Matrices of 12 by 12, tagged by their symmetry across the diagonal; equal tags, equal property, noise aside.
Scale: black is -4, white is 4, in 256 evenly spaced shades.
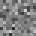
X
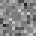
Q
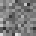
X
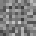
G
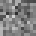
G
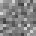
Q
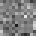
G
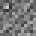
Q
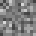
Q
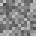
Q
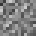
Q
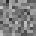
X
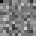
X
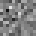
G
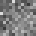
Q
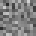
G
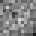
Q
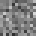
G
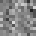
X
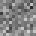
X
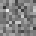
X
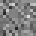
G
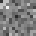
Q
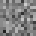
X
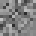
Q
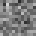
X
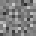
G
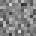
X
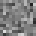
G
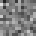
G
